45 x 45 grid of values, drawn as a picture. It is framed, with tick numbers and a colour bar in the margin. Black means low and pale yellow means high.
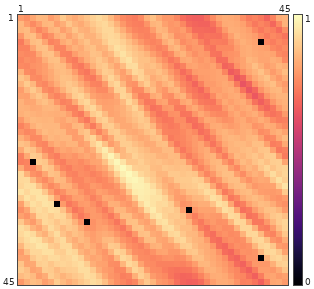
Mirror symmetry: none. Lone odd cells: 6, each lower than its neighbours. Histogram: skewed, a long tail of low values. Grain: diagonal, down to the right. Average level on the scale: 80%.
